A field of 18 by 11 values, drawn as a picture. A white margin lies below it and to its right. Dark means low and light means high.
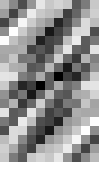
Grain: diagonal, up to the right. Slope: none. Symmetry: a half turn. Roughest part: centre. Ninth with the lowest average: centre.
